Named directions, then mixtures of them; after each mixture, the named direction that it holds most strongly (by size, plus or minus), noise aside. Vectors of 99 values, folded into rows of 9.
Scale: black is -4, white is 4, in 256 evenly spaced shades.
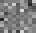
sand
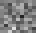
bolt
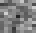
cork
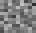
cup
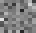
sand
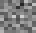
cup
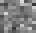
cork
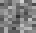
cork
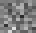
bolt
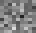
bolt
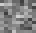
cork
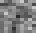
cork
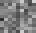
sand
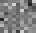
sand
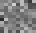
sand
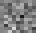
bolt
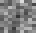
cork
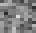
cork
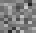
bolt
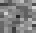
cork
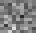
bolt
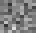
bolt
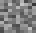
cup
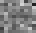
cup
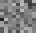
sand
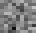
bolt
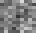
cork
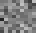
sand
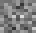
bolt
